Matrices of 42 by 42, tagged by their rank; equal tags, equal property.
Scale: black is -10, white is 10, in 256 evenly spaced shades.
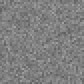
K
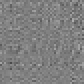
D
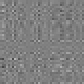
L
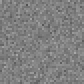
K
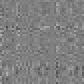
D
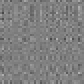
L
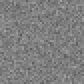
K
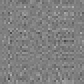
D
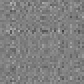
D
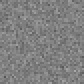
K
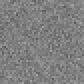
K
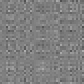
L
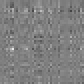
L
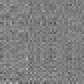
D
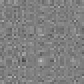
D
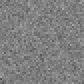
K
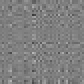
L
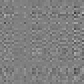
L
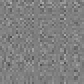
D
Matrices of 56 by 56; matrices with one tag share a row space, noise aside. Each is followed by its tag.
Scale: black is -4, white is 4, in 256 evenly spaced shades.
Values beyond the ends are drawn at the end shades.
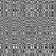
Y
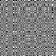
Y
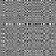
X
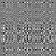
X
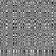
Y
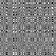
Y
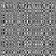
X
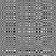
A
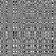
Y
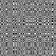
Y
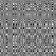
Y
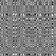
Y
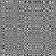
X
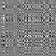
X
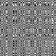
Y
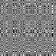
Y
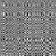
X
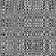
X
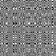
Y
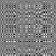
A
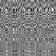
Y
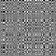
X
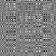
A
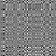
X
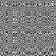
Y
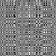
A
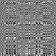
A
